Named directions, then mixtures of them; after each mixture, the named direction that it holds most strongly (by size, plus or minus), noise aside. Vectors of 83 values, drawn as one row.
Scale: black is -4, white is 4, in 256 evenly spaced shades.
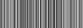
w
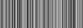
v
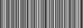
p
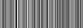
w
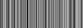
p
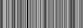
v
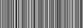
v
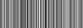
w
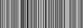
p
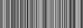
p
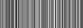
w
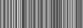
v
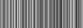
v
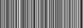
p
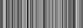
v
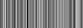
v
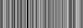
v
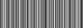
p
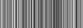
v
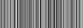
w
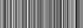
v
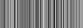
w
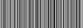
p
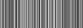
w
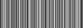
p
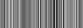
w
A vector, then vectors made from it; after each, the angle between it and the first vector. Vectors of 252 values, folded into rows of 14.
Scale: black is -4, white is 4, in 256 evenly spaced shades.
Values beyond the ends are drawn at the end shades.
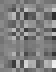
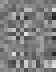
nearly parallel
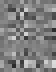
nearly parallel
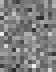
orthogonal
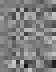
nearly opposite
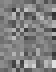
nearly parallel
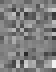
nearly parallel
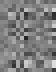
nearly parallel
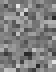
partly aligned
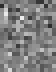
orthogonal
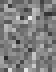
orthogonal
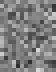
partly opposed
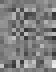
nearly parallel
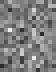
orthogonal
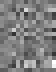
nearly parallel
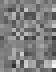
nearly parallel
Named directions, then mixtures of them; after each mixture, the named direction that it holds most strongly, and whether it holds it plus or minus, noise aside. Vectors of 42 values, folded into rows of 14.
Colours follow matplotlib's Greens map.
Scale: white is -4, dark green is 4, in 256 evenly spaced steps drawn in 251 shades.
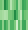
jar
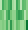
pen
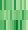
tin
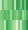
tin, minus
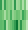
tin, plus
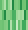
pen, minus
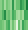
tin, minus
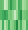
jar, minus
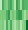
pen, plus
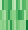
pen, plus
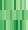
tin, plus
